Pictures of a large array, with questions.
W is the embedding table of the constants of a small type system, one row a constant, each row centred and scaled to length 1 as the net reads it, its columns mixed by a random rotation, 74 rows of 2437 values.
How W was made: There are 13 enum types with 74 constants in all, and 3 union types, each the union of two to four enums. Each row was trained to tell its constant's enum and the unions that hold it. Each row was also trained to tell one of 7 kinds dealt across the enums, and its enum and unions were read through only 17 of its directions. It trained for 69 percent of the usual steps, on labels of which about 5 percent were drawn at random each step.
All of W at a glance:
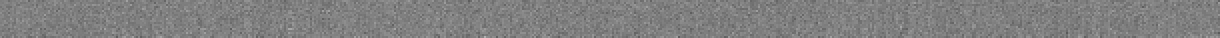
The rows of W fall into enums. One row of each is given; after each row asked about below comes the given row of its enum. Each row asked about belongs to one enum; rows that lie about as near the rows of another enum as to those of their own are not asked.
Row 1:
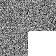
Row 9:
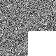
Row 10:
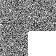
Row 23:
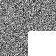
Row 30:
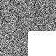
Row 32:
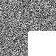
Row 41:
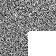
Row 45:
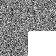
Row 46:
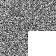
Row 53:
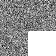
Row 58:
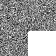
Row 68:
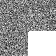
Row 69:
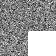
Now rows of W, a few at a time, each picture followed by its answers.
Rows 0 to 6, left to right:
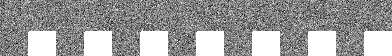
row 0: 46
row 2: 45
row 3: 1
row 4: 46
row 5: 9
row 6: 10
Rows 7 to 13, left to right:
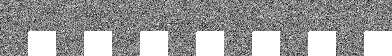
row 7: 58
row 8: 23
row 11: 10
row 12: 10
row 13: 46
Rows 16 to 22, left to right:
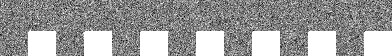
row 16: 45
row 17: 41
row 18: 69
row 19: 46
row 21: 23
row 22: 32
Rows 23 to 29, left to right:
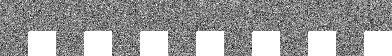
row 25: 53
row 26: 58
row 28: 9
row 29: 45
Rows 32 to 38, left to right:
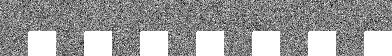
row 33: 41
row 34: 23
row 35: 68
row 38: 58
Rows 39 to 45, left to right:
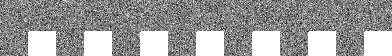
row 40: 46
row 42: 68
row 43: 32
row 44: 10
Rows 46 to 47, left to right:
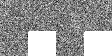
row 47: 41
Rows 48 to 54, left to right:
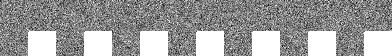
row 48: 10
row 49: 41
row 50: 53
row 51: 68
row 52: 1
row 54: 68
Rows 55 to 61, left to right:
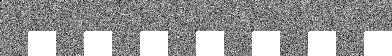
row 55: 10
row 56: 68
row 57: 58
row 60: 46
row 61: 23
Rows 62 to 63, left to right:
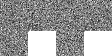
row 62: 45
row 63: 58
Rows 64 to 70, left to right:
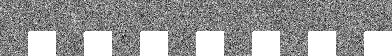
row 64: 23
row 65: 41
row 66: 23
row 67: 32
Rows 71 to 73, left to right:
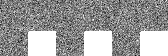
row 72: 58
